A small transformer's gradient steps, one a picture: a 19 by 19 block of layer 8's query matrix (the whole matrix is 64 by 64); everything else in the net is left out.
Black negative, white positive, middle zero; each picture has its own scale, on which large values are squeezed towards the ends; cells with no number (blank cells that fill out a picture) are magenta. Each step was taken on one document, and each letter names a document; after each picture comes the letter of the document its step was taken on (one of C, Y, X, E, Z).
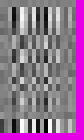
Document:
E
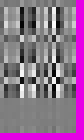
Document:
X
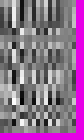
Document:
E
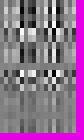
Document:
X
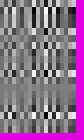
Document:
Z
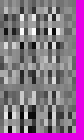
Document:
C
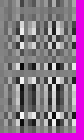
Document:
X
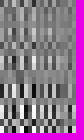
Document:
C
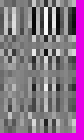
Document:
Z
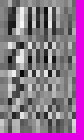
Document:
E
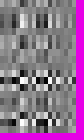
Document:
E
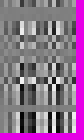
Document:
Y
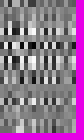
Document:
C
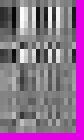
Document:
E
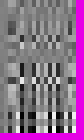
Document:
Y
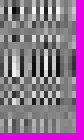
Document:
Z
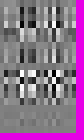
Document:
X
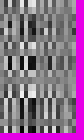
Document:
C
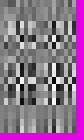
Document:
X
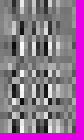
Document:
E
